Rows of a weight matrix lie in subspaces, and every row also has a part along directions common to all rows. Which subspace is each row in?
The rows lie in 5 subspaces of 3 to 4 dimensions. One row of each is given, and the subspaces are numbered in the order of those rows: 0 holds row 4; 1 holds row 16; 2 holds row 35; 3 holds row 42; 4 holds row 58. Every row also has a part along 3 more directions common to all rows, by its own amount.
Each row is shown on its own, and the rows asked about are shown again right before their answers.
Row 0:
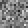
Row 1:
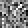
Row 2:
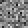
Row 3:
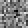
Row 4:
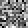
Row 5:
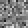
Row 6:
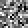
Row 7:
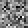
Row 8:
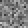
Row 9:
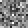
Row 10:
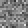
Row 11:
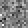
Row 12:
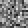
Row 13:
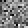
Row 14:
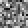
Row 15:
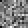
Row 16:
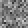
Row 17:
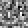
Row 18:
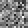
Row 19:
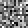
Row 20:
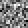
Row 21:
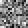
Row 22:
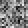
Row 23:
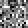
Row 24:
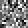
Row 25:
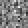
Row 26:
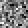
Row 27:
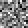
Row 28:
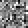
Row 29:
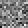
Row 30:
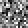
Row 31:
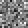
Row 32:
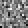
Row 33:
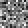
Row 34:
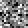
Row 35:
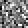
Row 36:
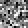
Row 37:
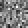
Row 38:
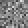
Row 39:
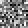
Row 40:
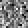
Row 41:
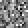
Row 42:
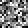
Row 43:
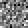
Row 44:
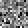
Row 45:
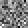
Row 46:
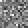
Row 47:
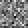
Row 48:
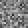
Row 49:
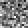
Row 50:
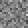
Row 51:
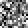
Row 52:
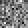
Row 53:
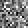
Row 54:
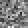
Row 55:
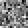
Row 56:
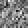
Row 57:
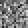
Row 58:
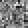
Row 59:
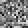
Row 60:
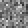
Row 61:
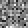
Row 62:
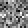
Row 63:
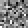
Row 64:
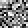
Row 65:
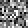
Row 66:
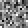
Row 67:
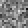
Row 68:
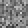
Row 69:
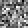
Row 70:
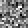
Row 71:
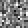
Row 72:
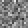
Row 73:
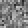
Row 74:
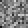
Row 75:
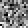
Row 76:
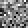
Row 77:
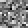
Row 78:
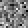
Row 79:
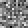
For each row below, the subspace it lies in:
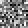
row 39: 3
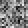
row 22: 4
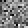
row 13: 2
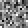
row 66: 4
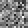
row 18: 4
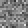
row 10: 0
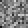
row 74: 3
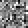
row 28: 4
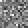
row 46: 2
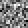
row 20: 0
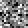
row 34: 3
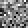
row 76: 0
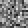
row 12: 0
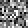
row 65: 3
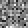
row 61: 0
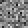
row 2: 3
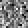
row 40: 2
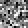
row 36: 0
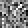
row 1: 1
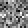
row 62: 4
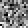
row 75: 2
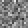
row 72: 3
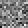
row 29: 3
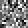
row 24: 1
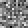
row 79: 0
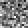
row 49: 0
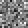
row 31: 3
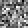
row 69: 4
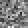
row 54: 3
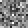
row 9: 3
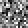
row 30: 4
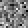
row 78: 2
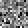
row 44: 1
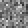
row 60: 4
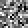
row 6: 3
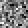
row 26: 2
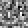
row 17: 2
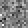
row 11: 1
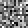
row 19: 3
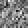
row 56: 4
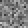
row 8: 2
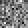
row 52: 2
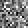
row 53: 4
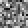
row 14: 1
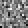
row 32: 2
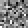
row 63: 2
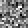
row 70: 2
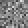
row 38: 2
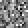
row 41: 2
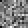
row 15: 3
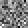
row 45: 1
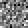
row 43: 0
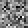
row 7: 4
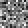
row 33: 0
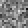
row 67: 0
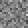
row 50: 1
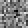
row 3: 3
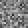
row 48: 3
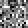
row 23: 1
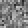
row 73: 4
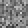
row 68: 4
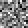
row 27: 1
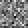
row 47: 3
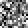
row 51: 1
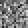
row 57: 1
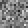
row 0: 0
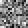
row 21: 1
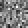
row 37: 4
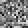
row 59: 3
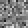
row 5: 1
